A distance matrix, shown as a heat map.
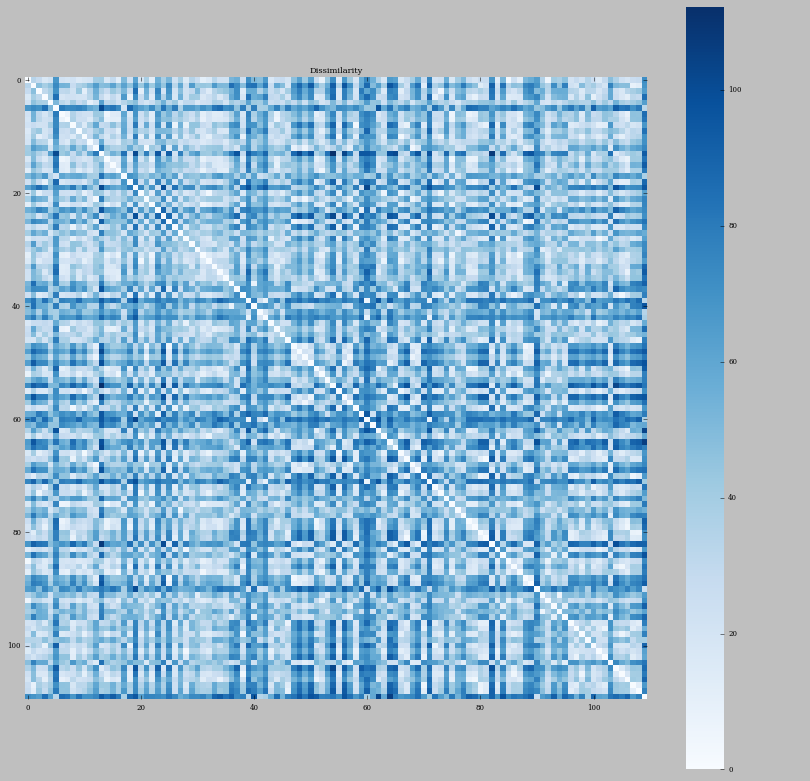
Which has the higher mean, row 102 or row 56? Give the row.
56
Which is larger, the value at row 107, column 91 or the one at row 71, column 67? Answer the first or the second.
the second
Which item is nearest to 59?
23
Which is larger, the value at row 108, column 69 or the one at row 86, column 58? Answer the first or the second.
the first
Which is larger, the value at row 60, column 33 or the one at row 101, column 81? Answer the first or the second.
the first
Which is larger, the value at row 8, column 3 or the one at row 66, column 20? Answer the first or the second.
the first
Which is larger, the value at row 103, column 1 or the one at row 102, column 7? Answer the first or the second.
the first
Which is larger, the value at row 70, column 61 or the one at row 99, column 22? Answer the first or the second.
the first
